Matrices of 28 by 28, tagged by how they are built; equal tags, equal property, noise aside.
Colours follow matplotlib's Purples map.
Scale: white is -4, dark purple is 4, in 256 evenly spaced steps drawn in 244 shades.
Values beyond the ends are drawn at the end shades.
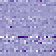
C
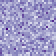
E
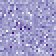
E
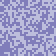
E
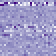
C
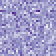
E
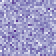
E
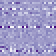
C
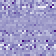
C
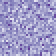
E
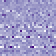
C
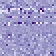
C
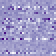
C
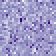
E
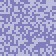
E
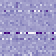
C
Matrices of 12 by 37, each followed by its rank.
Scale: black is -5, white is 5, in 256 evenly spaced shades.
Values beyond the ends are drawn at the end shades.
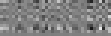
two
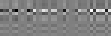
one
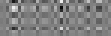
one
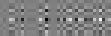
one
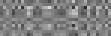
two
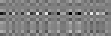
one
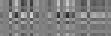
one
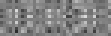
two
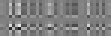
one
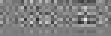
two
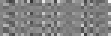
two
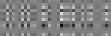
one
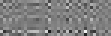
two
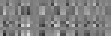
two
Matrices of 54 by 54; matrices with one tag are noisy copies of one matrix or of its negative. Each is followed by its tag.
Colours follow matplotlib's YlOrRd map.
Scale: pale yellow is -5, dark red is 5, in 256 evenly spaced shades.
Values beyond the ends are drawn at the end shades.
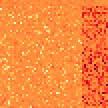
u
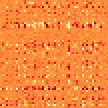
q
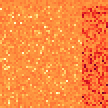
u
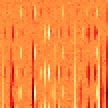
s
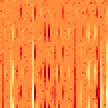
s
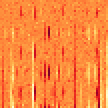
s
